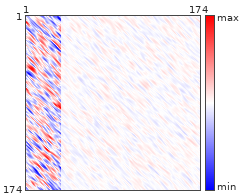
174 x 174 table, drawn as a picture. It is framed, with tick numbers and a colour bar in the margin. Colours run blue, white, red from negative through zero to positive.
Grain: diagonal, down to the right. Histogram: heavy tails on both sides. Seam: vertical, 20% of the way across, the right part calmer. Odd rows or columns: none. Mirror symmetry: none. Slope: none.
